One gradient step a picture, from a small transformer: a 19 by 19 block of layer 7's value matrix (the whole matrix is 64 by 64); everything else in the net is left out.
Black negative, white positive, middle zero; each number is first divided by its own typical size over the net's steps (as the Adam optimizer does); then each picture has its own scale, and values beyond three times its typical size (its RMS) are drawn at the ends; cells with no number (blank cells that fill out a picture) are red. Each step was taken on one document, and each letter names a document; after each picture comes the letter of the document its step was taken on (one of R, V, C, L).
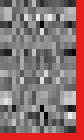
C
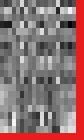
C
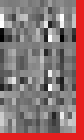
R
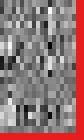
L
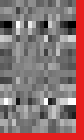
C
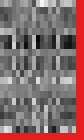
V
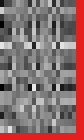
V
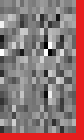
R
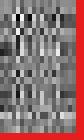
L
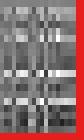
V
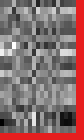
V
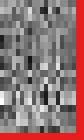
L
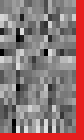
C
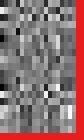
R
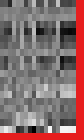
V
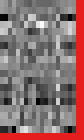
R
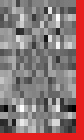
C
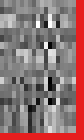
C
